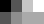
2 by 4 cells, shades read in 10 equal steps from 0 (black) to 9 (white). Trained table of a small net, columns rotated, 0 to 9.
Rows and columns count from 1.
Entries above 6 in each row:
2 0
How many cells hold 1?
0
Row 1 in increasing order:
0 3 7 9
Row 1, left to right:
0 3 7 9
